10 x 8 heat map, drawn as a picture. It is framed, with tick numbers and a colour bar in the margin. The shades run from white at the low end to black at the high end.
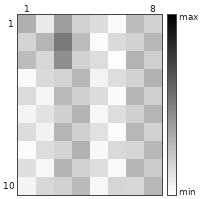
Overall the values sit about 20% of the way up the scale. Stripes running up and down repeat 2 times from left to right. An odd patch, rougher than its surroundings, sits in the top left. Neither half mirrors the other. The ninth with the highest average is the top left.
